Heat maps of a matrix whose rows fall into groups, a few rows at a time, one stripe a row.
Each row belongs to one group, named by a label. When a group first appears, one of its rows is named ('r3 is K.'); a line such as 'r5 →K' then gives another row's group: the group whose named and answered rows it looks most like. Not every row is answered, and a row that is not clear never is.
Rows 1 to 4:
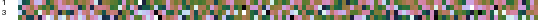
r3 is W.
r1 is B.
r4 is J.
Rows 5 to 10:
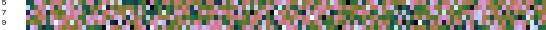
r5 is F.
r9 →J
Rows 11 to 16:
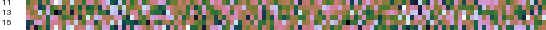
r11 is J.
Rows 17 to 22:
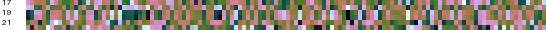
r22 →W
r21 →J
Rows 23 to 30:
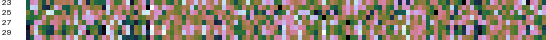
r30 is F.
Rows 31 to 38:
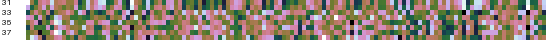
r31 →B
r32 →B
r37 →J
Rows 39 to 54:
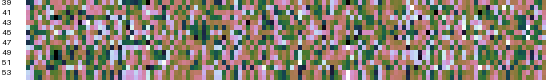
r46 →B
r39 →F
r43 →B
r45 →J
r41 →W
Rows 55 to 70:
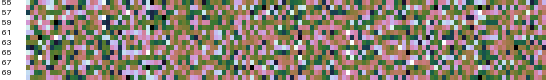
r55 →B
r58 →B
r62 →J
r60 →B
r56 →W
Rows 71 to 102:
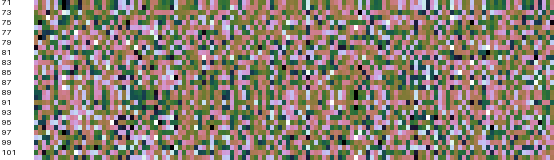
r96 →J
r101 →J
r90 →F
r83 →B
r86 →J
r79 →B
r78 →B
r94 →J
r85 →B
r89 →F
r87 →B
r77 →J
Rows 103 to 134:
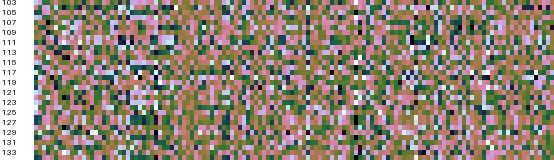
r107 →J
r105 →F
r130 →F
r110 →J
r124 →B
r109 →J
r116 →F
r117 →B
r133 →J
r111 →J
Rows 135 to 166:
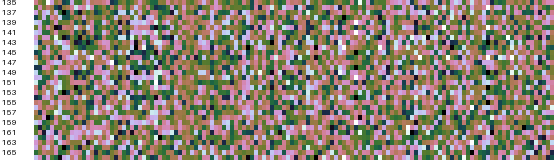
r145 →F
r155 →W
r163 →B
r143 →W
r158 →J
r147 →B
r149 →W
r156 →B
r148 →F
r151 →B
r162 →B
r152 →W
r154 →F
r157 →W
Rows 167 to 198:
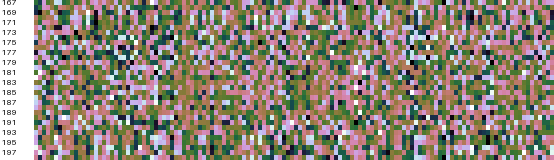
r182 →B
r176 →J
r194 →W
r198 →W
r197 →B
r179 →J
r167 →W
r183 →J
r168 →F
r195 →W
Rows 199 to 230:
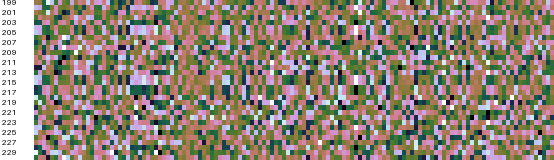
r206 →J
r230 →J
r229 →B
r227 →B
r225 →B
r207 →W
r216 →F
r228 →F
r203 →F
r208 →J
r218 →W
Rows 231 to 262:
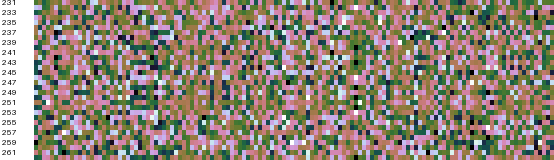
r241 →B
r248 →F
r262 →F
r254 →J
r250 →F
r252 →F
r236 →W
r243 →F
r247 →B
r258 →W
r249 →W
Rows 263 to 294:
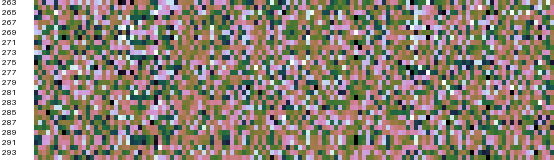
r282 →F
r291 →F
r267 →B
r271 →F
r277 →J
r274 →F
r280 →W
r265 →W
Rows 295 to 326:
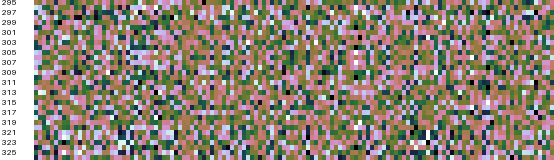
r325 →J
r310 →F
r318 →B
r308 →W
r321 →J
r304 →F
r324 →F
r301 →W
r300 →F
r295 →B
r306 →B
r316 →B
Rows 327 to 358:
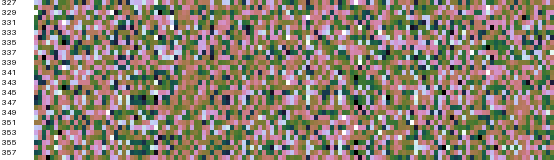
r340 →J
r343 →B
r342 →F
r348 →J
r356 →W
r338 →J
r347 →F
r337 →B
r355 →F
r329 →B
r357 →F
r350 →W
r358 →J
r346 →F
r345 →W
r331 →J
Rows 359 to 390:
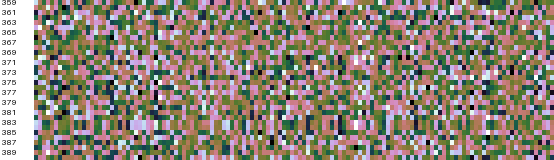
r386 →W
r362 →J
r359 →W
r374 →B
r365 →B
